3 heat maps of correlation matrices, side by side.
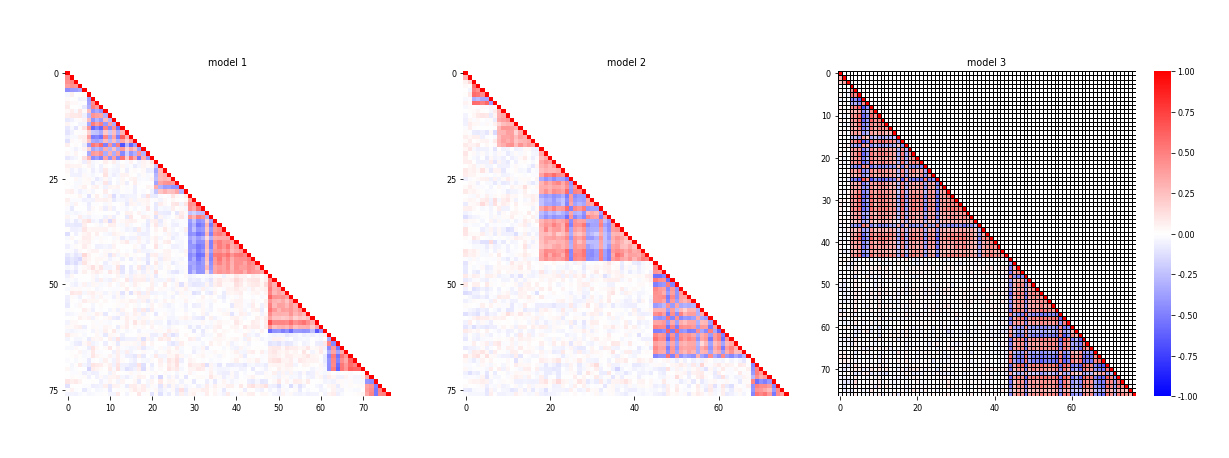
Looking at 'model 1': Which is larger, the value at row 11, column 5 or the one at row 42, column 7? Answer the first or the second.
the first
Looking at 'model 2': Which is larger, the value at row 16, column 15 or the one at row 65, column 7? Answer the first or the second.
the first
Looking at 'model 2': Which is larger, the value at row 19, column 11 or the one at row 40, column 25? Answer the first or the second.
the first
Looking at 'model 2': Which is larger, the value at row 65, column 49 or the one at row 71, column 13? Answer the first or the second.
the first
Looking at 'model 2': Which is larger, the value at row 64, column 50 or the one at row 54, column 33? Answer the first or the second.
the second
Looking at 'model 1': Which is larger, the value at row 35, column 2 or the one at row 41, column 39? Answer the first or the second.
the second
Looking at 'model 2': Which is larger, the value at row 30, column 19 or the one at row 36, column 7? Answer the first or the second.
the second
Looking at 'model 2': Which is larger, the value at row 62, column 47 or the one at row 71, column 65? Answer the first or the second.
the first
